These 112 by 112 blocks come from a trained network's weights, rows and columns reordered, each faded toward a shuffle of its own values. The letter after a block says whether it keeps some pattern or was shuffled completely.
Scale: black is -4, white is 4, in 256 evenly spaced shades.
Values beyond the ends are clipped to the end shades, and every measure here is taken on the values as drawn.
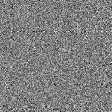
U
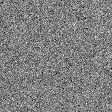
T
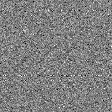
U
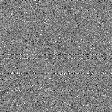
U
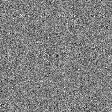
U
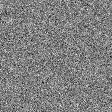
T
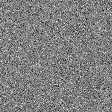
T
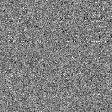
U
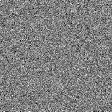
U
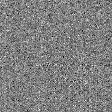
U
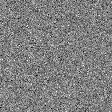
T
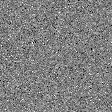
T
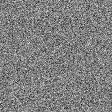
T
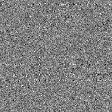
U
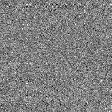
U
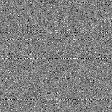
U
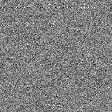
U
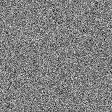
T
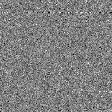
U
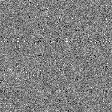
U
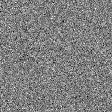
U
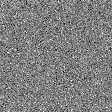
T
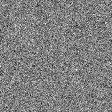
U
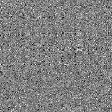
U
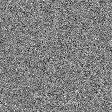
T
